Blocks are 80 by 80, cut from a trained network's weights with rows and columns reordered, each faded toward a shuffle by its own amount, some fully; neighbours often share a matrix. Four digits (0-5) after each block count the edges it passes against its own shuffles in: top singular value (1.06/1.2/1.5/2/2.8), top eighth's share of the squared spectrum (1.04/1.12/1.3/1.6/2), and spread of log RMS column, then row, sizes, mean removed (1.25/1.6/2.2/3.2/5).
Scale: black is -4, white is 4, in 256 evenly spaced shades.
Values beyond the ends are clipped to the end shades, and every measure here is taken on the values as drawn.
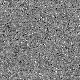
0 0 0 0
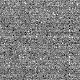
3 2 2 0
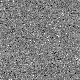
0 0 0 0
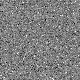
0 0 0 0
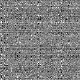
3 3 3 1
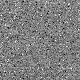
0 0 0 0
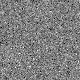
0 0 0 0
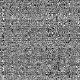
3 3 3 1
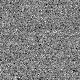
1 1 0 0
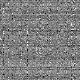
3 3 3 1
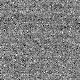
2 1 1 0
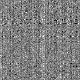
3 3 1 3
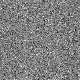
0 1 0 0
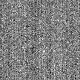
3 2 0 1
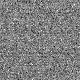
1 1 0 0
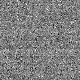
1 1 1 0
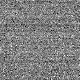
2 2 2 0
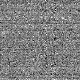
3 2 2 0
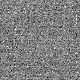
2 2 1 0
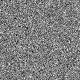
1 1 0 0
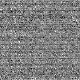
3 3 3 1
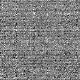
3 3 3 1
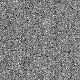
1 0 0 0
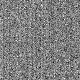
2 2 0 1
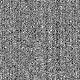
3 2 1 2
